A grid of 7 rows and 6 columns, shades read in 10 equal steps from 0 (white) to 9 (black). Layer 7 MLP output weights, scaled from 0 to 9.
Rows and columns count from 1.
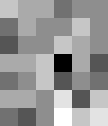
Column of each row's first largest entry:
4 1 1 4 4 5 2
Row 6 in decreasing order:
6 4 3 3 2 1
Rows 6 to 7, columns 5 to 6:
6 2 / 2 1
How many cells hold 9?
1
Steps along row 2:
down up same down up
